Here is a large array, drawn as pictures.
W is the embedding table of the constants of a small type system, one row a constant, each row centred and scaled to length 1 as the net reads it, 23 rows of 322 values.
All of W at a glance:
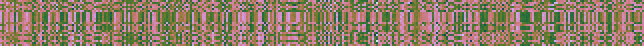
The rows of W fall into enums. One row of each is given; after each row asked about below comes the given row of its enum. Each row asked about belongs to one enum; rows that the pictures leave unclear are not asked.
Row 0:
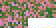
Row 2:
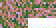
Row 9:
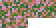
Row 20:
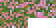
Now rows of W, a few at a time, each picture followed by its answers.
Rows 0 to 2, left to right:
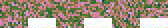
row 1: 20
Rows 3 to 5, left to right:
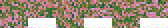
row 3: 0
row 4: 2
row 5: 20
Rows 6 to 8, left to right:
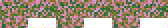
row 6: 9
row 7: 9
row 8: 9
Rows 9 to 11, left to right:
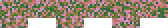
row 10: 9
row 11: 0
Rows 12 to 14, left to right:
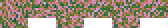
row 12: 2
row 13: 9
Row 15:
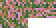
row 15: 2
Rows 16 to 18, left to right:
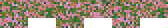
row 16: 0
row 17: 20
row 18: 0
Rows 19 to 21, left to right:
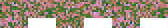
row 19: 0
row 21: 0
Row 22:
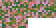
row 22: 9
